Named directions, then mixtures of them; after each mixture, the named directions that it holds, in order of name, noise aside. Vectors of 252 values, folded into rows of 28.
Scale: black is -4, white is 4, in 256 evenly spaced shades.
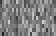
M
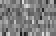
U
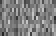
M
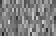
M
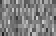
M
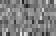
U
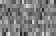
U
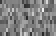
M, U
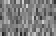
M, U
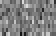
U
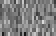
M, U
